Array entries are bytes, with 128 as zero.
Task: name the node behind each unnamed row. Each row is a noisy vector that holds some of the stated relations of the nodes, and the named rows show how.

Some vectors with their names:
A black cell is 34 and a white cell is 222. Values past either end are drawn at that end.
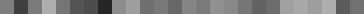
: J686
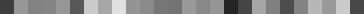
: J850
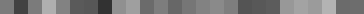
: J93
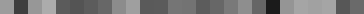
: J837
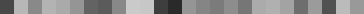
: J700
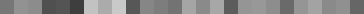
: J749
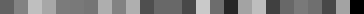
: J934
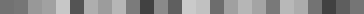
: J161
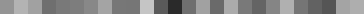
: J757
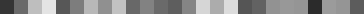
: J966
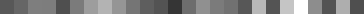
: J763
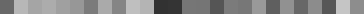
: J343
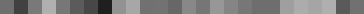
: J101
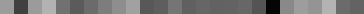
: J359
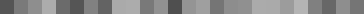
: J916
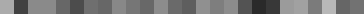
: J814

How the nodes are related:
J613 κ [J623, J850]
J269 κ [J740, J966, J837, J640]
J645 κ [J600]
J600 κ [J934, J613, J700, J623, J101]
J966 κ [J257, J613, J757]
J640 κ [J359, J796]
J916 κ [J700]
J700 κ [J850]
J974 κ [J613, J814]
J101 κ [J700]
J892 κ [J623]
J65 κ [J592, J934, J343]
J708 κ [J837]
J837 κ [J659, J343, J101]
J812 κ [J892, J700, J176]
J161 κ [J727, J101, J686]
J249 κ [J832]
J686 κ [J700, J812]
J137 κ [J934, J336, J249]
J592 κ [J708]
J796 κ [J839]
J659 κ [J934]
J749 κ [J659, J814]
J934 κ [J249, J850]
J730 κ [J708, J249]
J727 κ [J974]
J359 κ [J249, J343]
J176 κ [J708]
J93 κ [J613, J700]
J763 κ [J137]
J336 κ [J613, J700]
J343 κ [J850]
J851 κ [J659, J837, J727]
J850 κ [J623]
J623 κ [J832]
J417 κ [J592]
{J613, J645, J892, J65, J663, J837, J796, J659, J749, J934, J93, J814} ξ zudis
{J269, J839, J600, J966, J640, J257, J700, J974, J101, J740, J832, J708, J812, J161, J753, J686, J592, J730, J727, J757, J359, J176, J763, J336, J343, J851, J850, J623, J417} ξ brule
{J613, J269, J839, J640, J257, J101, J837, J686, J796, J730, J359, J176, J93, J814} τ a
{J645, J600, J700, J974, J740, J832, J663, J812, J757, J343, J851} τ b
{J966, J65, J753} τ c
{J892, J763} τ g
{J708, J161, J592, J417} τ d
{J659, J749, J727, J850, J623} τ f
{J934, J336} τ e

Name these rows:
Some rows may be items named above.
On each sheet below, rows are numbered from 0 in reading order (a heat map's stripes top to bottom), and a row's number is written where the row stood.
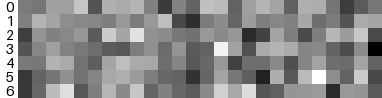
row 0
J417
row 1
J645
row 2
J850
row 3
J336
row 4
J249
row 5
J892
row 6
J966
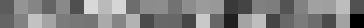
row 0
J623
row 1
J934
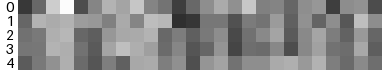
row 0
J65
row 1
J343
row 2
J137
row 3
J249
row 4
J916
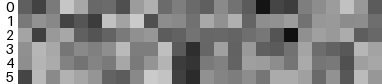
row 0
J613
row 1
J727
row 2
J730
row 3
J832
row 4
J851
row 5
J700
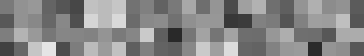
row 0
J659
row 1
J623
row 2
J974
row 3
J753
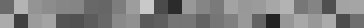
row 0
J812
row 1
J176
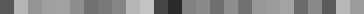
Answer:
J600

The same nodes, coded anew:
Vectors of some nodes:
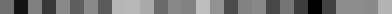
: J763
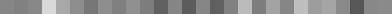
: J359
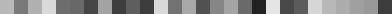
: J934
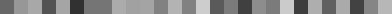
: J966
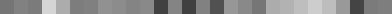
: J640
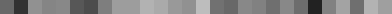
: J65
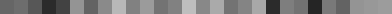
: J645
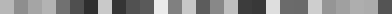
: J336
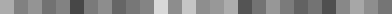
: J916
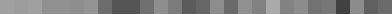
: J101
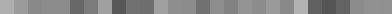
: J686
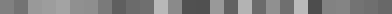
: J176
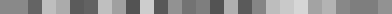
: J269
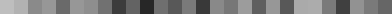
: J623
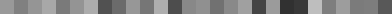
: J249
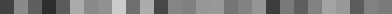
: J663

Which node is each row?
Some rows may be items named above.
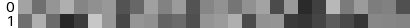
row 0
J249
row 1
J700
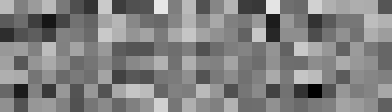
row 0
J336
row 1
J600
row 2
J851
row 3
J659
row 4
J137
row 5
J727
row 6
J763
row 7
J137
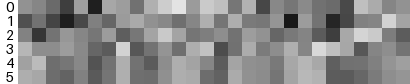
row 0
J161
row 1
J600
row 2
J417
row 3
J749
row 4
J93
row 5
J93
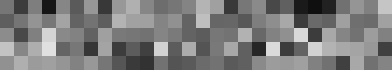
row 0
J892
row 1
J753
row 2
J730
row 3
J934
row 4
J613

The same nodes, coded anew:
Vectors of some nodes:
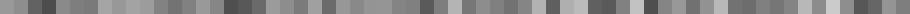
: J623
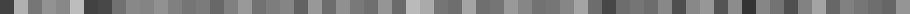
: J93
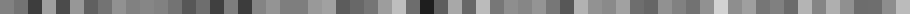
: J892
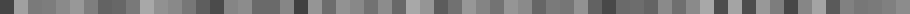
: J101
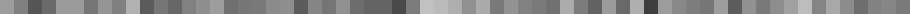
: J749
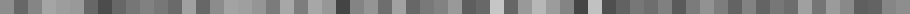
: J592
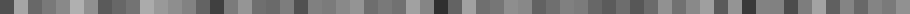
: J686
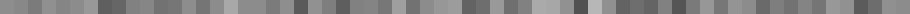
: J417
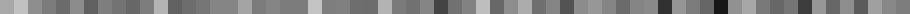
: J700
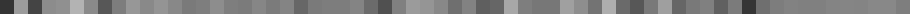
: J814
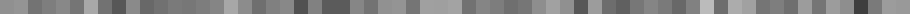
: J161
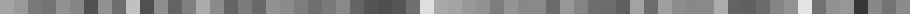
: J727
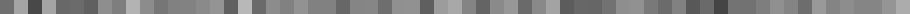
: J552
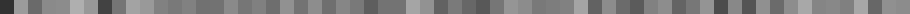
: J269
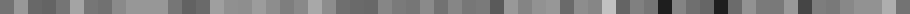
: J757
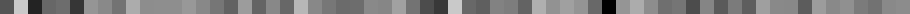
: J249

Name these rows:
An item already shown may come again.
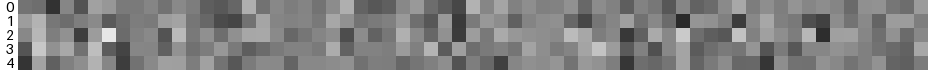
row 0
J763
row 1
J812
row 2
J934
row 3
J613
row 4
J730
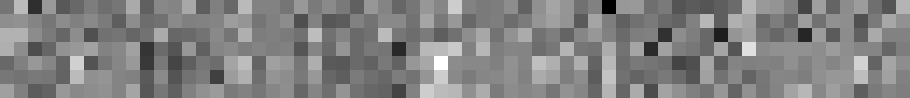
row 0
J137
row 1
J161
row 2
J700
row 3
J659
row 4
J966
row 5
J753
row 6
J749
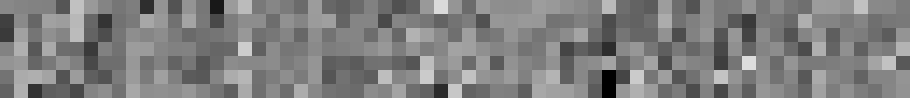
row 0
J65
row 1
J176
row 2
J93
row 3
J916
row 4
J851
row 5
J336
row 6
J249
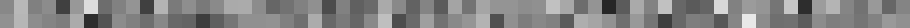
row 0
J934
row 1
J600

